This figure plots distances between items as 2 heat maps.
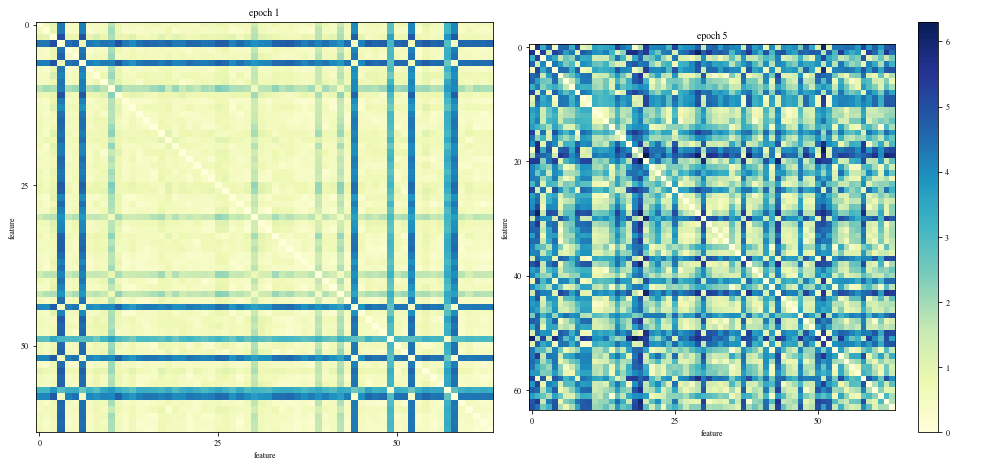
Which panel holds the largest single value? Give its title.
epoch 5
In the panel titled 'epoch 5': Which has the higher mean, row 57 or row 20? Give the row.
20
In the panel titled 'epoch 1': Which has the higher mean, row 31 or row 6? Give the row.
6
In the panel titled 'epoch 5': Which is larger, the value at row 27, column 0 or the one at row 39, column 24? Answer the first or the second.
the first
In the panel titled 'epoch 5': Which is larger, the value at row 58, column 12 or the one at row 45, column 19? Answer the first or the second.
the second
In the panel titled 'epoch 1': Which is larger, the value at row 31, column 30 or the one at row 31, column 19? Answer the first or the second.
the first
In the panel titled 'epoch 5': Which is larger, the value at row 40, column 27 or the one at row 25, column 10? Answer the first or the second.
the second
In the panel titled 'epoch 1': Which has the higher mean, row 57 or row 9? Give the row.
57
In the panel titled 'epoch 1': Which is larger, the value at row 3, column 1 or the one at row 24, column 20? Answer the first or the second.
the first
